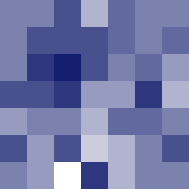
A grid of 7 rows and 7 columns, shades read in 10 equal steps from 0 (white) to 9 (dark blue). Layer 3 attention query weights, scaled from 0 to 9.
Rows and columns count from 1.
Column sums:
38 40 43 34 33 40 35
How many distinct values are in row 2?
3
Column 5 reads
6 6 5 4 6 3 3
